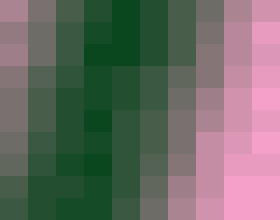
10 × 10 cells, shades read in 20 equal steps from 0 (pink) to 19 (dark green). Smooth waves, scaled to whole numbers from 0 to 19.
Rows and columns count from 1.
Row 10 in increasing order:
0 0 3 6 11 15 15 17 18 18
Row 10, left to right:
15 17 18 18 15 11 6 3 0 0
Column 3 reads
14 15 15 16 17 17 17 18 17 18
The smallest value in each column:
6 10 14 17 15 11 6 3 0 0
